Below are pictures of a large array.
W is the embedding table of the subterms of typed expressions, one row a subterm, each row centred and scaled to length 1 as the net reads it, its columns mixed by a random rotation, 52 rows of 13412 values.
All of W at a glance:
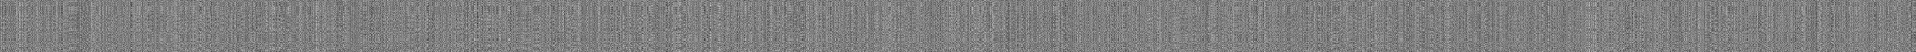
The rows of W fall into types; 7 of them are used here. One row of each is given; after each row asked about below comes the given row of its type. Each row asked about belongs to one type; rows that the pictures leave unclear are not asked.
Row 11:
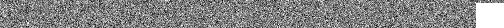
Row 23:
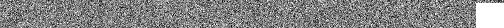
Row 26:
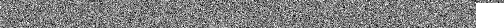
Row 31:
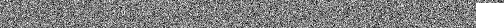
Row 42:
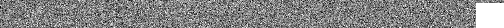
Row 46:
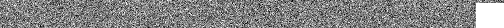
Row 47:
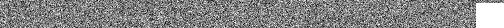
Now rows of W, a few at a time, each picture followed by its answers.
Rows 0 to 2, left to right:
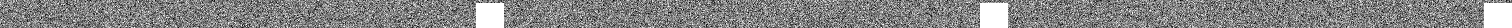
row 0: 47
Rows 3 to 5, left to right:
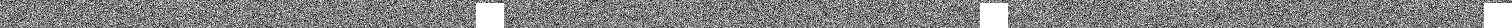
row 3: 42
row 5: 46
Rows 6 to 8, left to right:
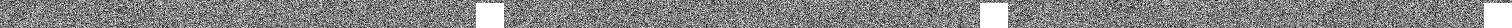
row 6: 42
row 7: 23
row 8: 23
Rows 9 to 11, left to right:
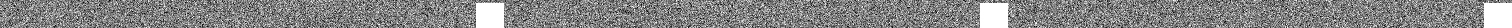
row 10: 42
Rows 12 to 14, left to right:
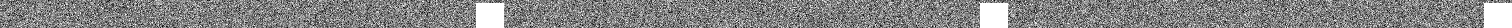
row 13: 23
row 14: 11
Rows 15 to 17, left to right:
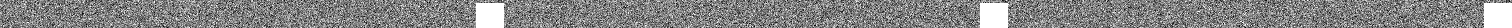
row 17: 47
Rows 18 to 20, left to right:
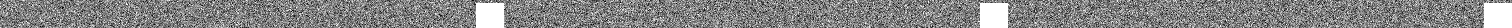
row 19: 26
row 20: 11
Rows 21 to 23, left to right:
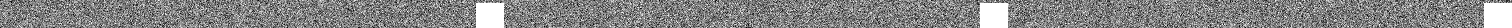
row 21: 31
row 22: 46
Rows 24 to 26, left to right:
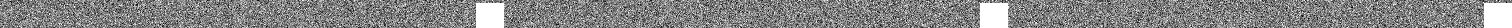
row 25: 26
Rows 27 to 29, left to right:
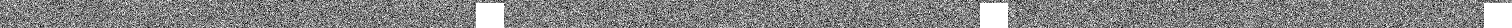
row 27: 46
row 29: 11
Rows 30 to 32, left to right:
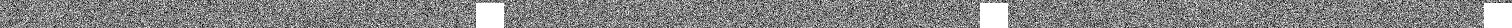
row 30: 23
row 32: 42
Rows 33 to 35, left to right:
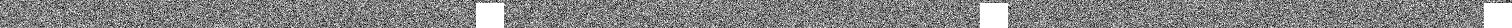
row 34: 11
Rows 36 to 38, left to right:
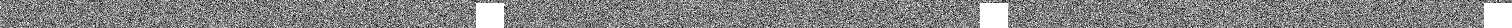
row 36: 26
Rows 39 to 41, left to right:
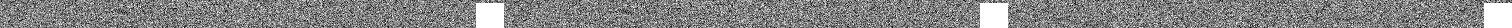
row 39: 42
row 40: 42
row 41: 47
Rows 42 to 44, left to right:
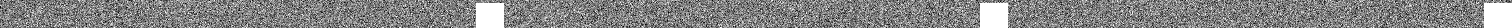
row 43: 23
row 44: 31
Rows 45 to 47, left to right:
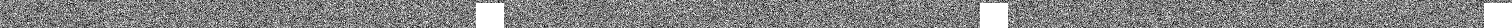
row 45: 26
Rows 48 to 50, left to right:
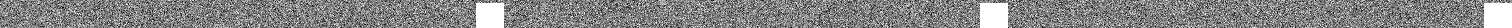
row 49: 23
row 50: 31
